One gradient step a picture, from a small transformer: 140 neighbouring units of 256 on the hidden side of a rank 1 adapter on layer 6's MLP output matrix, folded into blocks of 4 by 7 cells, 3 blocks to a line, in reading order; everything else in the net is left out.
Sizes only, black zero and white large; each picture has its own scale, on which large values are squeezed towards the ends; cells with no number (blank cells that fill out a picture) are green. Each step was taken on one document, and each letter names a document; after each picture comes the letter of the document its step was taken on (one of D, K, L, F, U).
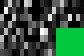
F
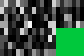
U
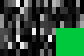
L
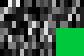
F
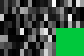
L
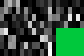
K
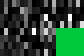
U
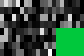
L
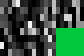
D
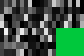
L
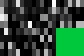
U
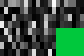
L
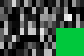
D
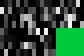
K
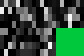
K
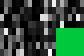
F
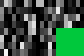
K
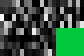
U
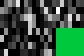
K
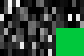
F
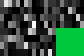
F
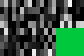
U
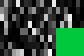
U
